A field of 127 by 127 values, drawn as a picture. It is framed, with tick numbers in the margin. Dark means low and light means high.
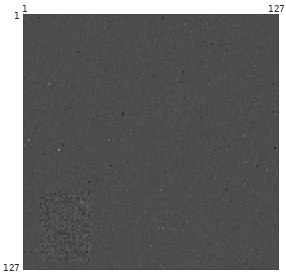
Values change most from cell to cell in the bottom left. An odd patch, rougher than its surroundings, sits in the bottom left. No regular stripes run through it. No overall slope runs across the table. Overall the values sit about 30% of the way up the scale. The texture is fine-grained noise.
